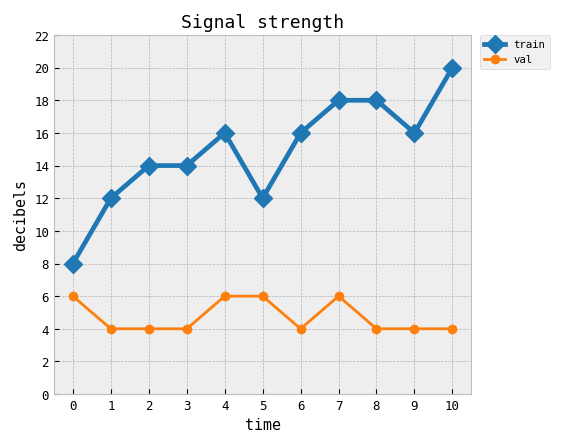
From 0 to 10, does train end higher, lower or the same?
higher
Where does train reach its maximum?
10
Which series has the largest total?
train
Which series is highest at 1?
train
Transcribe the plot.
Title: Signal strength
x-axis: time, ticks 0 1 2 3 4 5 6 7 8 9 10
y-axis: decibels, ticks 0 2 4 6 8 10 12 14 16 18 20 22
Legend: train, val
Values:
train: 8 12 14 14 16 12 16 18 18 16 20
val: 6 4 4 4 6 6 4 6 4 4 4
